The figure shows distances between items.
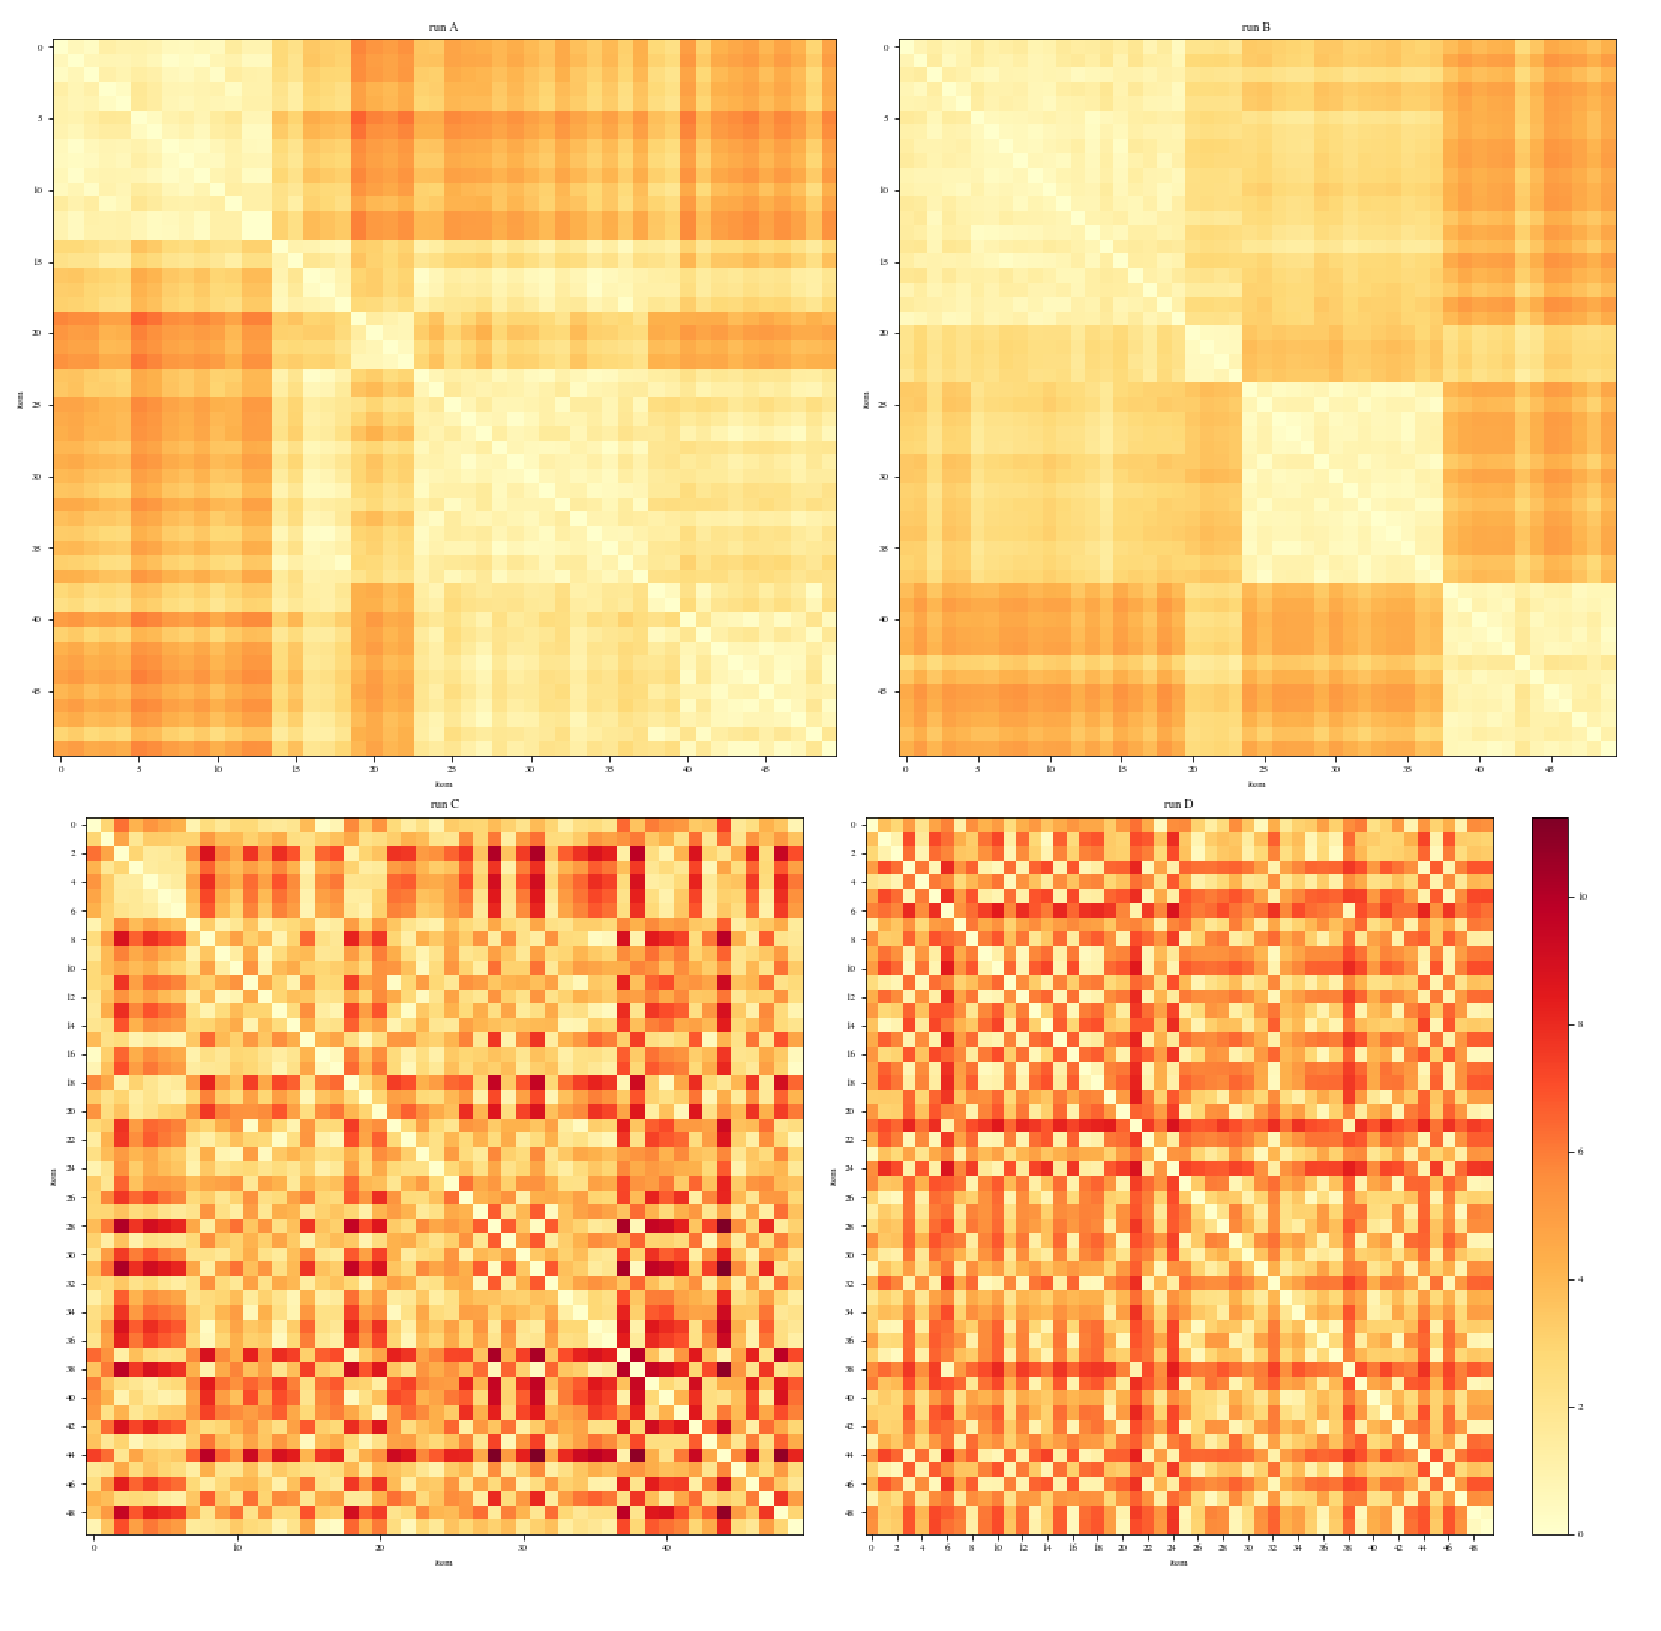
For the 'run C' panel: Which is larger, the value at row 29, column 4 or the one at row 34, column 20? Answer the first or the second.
the second
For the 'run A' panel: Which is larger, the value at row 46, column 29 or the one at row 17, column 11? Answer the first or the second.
the second
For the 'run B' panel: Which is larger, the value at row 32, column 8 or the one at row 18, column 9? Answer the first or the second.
the first
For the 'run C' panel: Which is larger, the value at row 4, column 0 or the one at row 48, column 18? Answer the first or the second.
the second
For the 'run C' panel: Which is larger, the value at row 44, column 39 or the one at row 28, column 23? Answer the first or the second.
the second
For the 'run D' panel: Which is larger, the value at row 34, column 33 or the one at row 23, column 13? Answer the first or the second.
the second
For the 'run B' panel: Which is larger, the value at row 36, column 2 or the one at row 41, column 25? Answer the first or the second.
the second
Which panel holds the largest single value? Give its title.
run C
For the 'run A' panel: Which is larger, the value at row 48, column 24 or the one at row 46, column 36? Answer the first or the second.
the second
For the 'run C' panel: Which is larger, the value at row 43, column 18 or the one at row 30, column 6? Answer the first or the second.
the second
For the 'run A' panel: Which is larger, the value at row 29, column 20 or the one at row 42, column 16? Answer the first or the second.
the first
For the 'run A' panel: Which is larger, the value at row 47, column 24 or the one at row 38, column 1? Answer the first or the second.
the second
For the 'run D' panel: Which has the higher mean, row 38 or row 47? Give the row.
38
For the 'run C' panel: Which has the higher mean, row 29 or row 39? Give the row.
39
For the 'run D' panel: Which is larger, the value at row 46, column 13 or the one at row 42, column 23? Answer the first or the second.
the first
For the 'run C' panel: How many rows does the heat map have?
50
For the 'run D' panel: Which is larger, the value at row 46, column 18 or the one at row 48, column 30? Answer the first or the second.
the second
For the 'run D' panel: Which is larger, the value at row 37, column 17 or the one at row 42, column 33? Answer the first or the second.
the first
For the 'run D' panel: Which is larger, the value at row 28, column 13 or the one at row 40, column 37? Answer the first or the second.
the first
